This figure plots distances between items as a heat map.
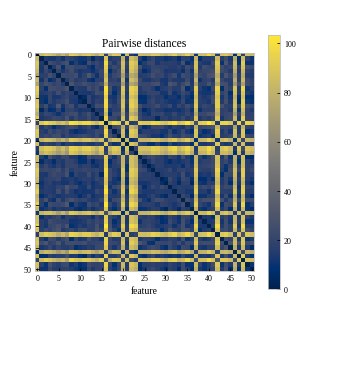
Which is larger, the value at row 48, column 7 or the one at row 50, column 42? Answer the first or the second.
the second
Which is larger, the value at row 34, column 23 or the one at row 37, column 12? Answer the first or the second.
the second
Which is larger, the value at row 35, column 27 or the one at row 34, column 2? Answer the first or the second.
the second
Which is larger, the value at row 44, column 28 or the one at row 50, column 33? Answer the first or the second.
the first
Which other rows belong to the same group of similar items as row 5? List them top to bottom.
1, 2, 3, 4, 6, 7, 8, 9, 10, 11, 12, 13, 14, 15, 17, 18, 19, 21, 24, 25, 26, 27, 28, 29, 30, 31, 32, 33, 34, 35, 36, 38, 39, 40, 41, 43, 44, 45, 47, 49, 50
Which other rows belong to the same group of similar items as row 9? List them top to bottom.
1, 2, 3, 4, 5, 6, 7, 8, 10, 11, 12, 13, 14, 15, 17, 18, 19, 21, 24, 25, 26, 27, 28, 29, 30, 31, 32, 33, 34, 35, 36, 38, 39, 40, 41, 43, 44, 45, 47, 49, 50
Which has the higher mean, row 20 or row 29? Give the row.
20
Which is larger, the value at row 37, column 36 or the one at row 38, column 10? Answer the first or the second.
the first
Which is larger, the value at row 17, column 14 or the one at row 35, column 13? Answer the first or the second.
the second
